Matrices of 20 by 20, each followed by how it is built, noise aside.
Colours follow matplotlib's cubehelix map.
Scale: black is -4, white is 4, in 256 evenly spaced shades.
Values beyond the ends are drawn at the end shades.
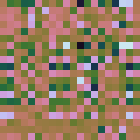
low rank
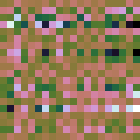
low rank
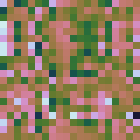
low rank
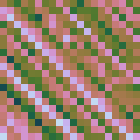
Toeplitz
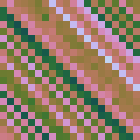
Toeplitz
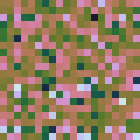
low rank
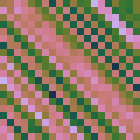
Toeplitz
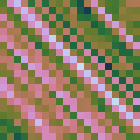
Toeplitz
